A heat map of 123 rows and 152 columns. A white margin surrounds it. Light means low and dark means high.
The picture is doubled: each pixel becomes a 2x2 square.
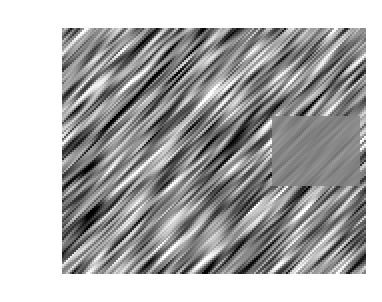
Calmest part: middle right. Odd patch: calmer, in the middle right. Odd rows or columns: none. Mirror symmetry: none. Slope: none. Histogram: bell-shaped. Grain: diagonal, up to the right.
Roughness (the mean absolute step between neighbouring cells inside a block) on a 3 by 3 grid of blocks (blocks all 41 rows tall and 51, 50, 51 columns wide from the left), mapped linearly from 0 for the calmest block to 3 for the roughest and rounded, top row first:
333 / 330 / 323
